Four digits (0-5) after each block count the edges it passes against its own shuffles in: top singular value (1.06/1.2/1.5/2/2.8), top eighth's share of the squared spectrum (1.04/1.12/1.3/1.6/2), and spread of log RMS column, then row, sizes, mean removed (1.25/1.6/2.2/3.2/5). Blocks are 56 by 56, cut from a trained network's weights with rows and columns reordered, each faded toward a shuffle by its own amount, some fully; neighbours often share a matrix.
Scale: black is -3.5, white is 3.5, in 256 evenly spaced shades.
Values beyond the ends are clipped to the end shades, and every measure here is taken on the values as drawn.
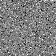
1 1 0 0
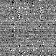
3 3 2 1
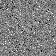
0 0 0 0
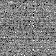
2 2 1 0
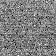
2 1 0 0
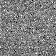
0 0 0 0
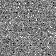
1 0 0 0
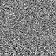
3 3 0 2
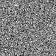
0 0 0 0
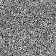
0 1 0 1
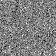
0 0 0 0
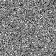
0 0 0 0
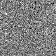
2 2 0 1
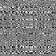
4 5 2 4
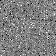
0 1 0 0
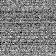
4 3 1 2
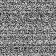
3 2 0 0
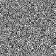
3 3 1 1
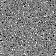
2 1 0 0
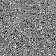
2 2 0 1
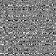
4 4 0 3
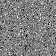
0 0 0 0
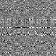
4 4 1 3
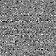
3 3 0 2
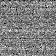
3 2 0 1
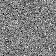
1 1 0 0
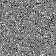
1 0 0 0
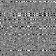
4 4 1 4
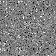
1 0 0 0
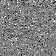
2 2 0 1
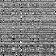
4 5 2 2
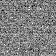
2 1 0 0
